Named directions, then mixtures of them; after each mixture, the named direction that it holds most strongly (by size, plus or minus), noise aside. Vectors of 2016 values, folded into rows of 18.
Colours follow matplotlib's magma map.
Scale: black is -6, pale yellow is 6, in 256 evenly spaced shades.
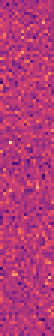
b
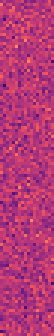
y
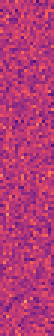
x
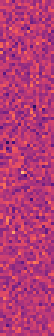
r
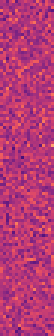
x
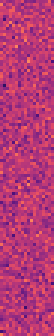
y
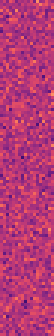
x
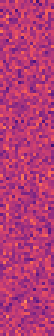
x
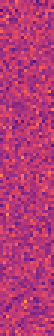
x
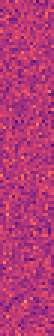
x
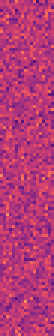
x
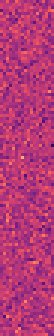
x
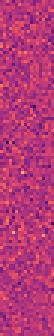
r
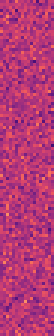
x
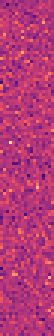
b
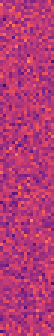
y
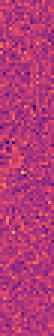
r
